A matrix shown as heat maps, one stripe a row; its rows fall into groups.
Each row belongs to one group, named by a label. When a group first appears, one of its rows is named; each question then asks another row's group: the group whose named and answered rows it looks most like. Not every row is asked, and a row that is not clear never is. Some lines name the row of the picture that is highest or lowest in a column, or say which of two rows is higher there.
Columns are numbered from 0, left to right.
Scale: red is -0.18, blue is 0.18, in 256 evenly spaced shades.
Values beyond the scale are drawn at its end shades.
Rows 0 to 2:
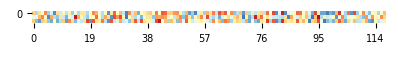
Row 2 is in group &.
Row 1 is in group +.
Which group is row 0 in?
&
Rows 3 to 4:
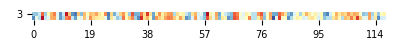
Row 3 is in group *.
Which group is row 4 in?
*
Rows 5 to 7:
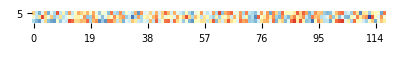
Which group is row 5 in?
&
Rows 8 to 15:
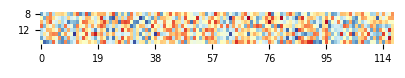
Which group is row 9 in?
+
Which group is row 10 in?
+
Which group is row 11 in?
&
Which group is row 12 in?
+
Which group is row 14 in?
+
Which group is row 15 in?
&
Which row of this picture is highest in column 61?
10
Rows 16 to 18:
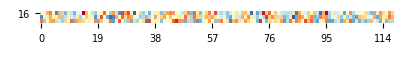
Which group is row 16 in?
+
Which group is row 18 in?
&
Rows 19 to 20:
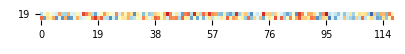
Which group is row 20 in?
&
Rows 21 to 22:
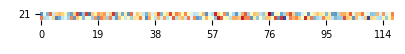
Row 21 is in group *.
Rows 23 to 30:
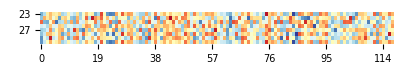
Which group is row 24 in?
*
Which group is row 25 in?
&
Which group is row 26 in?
+
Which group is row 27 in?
*
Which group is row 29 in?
*
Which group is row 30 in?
+
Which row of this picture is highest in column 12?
26
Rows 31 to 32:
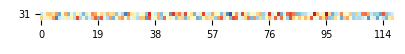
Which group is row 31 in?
*
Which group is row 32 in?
&
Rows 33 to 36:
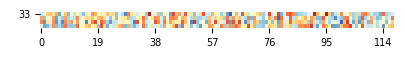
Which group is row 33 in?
*
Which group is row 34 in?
&
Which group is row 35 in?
&
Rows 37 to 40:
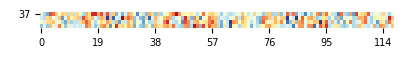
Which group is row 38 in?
+
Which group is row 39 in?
+
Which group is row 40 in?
+
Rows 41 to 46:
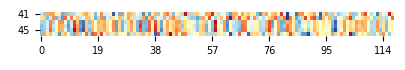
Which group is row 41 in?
+
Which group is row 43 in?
*
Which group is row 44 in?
*
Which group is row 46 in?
*
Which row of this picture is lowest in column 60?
42
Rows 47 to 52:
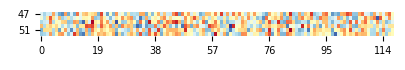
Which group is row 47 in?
&
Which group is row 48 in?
+
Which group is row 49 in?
*
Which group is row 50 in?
+
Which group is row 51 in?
*
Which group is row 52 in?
*
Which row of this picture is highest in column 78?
49
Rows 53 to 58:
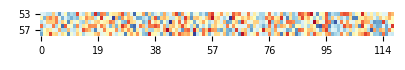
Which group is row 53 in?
&
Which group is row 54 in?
+
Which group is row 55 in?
*
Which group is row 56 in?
&
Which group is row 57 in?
+
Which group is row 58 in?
*
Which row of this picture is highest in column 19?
53
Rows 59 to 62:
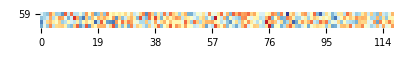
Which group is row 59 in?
&
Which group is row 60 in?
*
